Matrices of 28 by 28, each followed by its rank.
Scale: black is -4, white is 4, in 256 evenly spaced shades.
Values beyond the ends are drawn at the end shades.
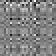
two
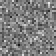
full rank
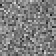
full rank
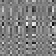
two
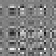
two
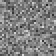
full rank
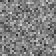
full rank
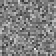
full rank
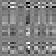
two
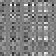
two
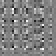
two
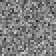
full rank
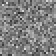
full rank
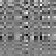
two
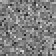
full rank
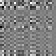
two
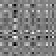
two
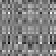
two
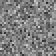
full rank
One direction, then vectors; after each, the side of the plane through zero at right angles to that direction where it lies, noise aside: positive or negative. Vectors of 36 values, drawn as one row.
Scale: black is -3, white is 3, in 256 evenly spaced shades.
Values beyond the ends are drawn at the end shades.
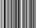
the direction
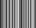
negative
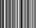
negative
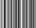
positive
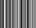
negative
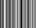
negative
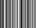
negative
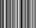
negative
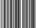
positive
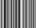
positive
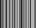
negative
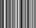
negative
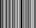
negative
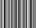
positive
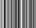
positive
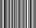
positive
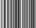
positive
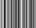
positive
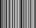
negative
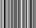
positive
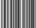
positive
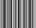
positive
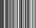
negative
